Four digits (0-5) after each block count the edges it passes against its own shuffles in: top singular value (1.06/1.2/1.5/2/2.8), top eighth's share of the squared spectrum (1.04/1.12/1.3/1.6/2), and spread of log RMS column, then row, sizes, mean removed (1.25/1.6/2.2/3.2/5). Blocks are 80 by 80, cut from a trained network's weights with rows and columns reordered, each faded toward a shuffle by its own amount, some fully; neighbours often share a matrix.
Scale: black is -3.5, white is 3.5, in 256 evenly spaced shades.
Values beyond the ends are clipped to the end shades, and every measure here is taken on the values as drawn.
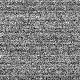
3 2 0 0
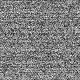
3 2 0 0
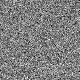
0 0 0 0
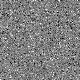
2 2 0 1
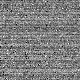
4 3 1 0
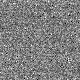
1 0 0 0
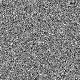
0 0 0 0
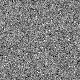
0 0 0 0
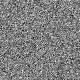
0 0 0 0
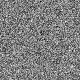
0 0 0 0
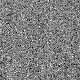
1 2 0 1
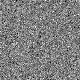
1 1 0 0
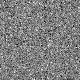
1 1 0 0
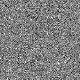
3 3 2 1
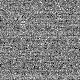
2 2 0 0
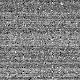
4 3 1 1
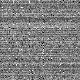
4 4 2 1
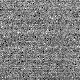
3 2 1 0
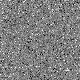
1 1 0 0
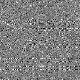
4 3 0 3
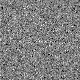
1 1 0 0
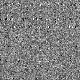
2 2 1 2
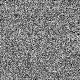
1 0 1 0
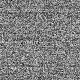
2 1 0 0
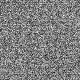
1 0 0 0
